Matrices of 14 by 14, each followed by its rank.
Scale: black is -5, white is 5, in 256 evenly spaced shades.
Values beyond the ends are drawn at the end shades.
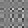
one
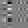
one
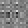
two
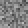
full rank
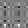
one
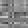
two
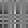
one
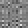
two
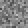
full rank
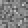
full rank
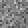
full rank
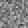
full rank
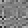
two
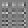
one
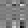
one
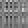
two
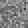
full rank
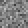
full rank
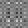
one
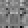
two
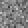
full rank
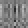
two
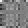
two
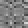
two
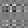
one
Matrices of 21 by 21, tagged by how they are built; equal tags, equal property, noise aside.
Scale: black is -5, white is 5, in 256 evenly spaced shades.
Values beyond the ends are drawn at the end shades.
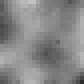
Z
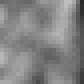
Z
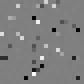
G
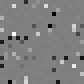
G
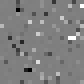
G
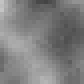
Z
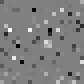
G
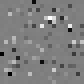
G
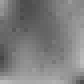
Z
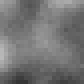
Z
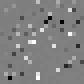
G
